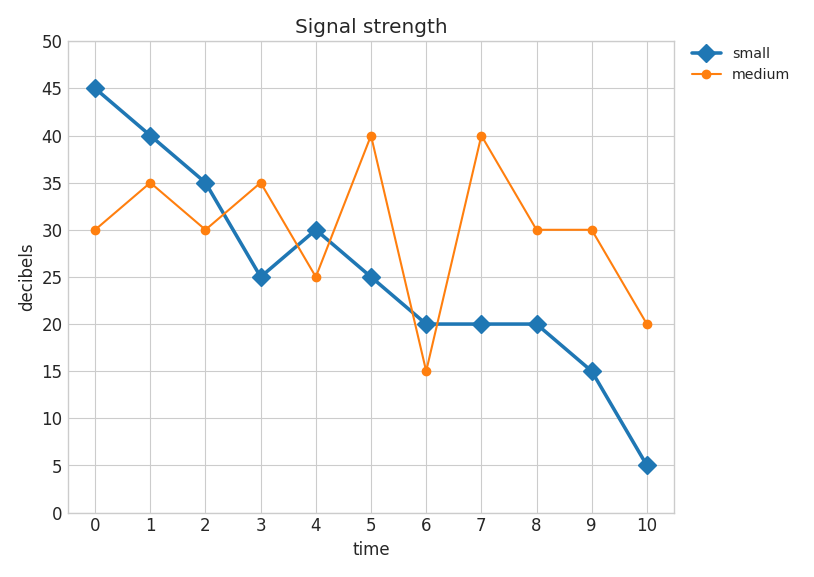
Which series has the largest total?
medium
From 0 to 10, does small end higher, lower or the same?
lower
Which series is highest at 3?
medium
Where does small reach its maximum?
0
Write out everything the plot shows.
Title: Signal strength
x-axis: time, ticks 0 1 2 3 4 5 6 7 8 9 10
y-axis: decibels, ticks 0 5 10 15 20 25 30 35 40 45 50
Legend: small, medium
Values:
small: 45 40 35 25 30 25 20 20 20 15 5
medium: 30 35 30 35 25 40 15 40 30 30 20
